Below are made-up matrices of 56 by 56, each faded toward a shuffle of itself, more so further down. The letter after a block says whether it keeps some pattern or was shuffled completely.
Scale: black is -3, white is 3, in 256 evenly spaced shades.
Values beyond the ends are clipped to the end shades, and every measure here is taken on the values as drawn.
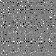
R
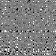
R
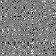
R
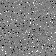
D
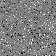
D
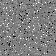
D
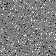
D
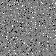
D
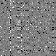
R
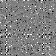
R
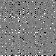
R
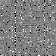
R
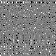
R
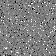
D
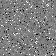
D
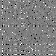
R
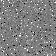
D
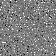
D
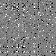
R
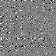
R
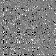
R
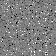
D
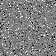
D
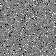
D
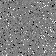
D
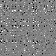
R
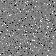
D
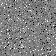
D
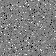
D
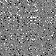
R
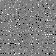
R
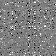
R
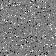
D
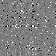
R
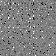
R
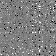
R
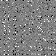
R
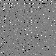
R
